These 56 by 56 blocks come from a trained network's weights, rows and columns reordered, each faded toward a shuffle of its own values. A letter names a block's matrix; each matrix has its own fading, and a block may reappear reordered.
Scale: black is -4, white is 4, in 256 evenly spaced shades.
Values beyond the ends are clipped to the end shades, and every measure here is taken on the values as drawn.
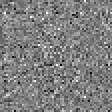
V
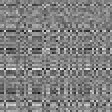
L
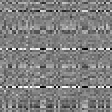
L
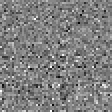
V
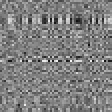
L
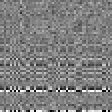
L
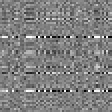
L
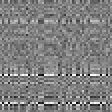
L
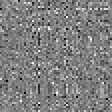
V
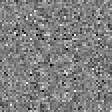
V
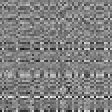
L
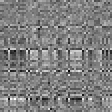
L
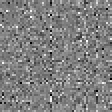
V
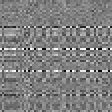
L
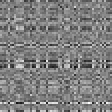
L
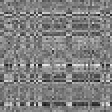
L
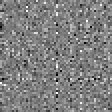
V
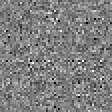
V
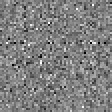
V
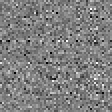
V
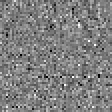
V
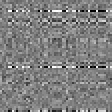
L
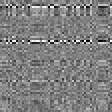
L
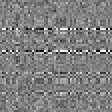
L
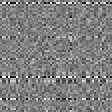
L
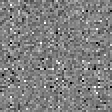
V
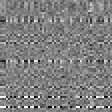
L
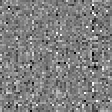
V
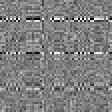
L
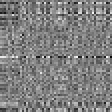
L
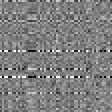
L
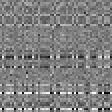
L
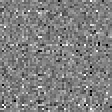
V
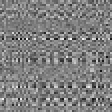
L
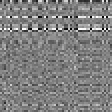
L
